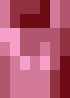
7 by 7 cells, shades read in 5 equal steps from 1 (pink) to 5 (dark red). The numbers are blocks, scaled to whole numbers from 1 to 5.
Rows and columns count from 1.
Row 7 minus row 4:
1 1 -1 -1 0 1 1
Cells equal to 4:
8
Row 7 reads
3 2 2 2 2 4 5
